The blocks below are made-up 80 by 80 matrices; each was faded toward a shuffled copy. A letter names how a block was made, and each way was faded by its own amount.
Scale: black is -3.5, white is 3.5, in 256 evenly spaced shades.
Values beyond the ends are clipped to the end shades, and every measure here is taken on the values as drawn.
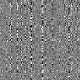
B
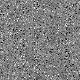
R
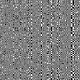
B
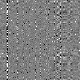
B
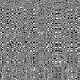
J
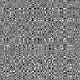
J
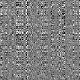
B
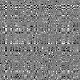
J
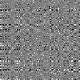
J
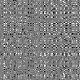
J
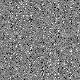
R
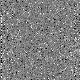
R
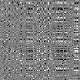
J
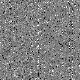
R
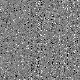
R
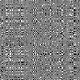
J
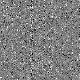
R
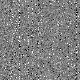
R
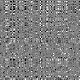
J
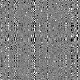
B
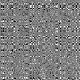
J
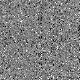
R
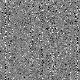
R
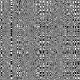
B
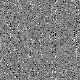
R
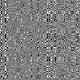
B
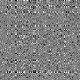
J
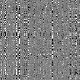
B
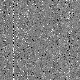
R
